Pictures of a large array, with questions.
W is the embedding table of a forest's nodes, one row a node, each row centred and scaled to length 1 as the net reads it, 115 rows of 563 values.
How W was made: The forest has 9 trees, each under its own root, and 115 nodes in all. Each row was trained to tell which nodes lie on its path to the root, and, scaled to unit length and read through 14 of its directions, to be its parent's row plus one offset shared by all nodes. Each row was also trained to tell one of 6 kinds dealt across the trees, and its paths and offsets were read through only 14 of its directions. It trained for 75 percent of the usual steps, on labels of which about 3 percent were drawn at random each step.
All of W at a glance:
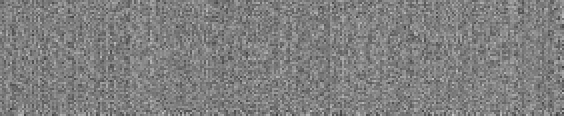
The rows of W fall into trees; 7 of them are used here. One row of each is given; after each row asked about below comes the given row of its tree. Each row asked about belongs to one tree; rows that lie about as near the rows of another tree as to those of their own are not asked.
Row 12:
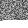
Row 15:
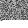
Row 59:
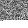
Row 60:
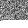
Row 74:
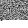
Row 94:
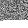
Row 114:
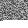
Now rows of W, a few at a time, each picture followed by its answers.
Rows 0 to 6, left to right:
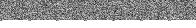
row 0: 12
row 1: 94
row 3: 114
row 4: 114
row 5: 94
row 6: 94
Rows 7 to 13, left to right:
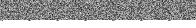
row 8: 12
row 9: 12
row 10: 12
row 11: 60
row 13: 74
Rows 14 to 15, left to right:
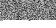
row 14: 94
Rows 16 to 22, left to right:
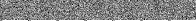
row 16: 59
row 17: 59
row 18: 59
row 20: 59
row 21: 94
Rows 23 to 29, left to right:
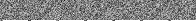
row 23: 12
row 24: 114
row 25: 94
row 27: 15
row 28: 59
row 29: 15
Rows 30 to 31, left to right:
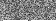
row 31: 59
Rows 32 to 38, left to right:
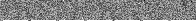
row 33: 74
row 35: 94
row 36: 74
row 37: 94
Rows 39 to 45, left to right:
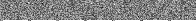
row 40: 94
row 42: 114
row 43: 59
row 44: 114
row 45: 59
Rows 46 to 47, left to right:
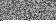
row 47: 74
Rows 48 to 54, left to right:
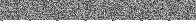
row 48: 94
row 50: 114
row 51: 15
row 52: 114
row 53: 114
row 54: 114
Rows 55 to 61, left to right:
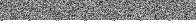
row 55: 15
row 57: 59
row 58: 59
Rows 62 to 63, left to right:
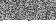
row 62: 94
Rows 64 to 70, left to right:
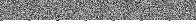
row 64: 59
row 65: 15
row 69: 59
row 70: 12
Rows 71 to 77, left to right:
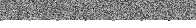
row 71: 94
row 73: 60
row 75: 94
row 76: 74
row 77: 74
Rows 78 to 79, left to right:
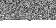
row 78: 94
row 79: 15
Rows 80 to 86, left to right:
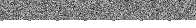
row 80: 59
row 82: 114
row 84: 94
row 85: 59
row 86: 114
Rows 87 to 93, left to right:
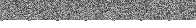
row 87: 94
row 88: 60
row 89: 74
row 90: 94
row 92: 15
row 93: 74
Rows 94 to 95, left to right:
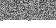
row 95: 59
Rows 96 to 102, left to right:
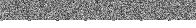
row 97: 59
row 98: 114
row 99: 74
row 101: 12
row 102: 59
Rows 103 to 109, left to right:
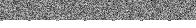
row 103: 59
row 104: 12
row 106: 114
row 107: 94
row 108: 59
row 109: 114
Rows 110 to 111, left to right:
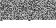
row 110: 12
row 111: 15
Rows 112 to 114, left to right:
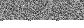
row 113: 94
